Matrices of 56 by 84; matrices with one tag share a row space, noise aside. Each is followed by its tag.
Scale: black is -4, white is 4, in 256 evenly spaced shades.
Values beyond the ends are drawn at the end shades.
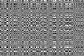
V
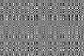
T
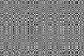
T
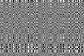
T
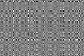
T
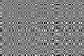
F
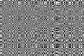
F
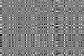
F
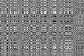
V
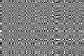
F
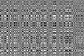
V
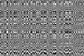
V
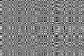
F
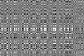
V
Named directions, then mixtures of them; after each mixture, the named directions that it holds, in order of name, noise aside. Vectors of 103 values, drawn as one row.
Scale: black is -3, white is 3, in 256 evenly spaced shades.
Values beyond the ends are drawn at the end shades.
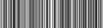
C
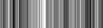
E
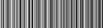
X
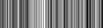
C, E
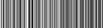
C, X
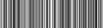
C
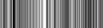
C, E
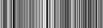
C, E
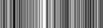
C, E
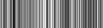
C, E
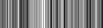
C, E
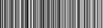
C, X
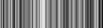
E, X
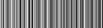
X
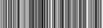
C, E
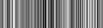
C, E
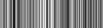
C, E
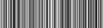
C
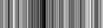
E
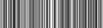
C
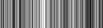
E, X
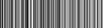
C, X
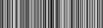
C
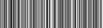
C, X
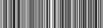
C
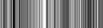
C, E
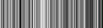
E, X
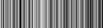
E, X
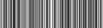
C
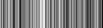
E, X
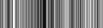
C, E
